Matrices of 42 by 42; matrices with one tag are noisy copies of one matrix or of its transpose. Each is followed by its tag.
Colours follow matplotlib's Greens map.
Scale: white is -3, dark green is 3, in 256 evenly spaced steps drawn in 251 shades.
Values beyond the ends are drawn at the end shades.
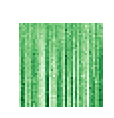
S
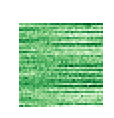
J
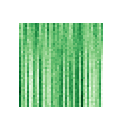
J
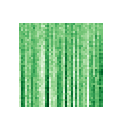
S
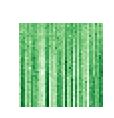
S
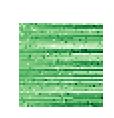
S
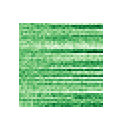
S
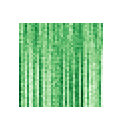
J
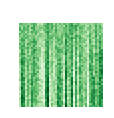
S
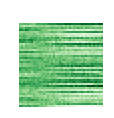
J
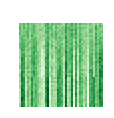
S
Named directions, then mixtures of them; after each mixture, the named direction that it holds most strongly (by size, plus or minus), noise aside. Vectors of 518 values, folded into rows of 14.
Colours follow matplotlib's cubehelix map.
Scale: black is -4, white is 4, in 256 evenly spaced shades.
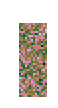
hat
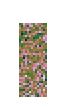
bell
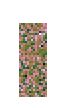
hat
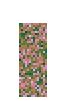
hat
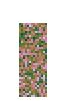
bell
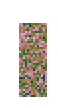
bell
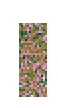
bell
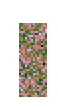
hat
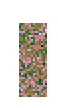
hat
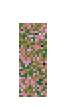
hat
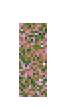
hat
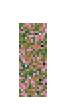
hat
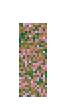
bell
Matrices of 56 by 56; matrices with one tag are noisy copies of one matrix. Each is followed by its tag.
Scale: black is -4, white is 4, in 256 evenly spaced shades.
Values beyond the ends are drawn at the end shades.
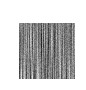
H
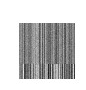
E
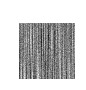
H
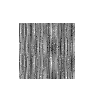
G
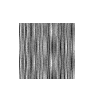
G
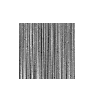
H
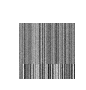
E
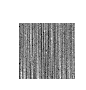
H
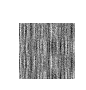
G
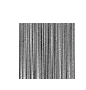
H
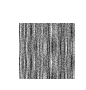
G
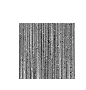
H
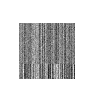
E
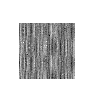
G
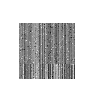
E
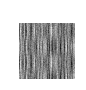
G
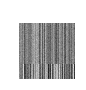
E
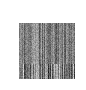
E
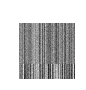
E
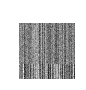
E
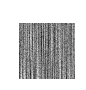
H
